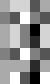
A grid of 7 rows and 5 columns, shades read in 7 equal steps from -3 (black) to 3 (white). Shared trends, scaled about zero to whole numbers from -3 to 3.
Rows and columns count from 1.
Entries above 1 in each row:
2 1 2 2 1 0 2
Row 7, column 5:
3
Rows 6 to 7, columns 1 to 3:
1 1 1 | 1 3 -1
